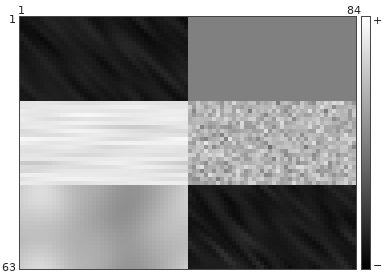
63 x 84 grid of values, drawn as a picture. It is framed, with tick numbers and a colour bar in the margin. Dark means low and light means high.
It is made of 3 by 2 panels. Panel 1,1: very low, slanting down to the right, faint in contrast. Panel 1,2: middling, flat. Panel 2,1: very high, streaked across, faint in contrast. Panel 2,2: high, fine-grained. Panel 3,1: high, smooth. Panel 3,2: very low, slanting down to the right, faint in contrast.
